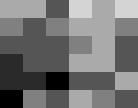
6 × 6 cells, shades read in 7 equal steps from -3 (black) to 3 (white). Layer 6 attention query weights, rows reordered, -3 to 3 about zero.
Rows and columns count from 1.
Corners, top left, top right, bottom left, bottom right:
1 2 -3 -1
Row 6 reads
-3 0 -1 1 0 -1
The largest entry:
2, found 2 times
